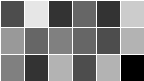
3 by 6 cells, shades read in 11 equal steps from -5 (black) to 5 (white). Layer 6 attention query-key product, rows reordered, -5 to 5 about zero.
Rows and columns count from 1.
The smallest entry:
-5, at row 3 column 6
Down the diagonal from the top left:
-2 -1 2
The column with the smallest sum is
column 4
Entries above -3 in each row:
4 6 4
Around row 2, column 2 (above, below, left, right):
4 -3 1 0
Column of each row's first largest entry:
2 6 3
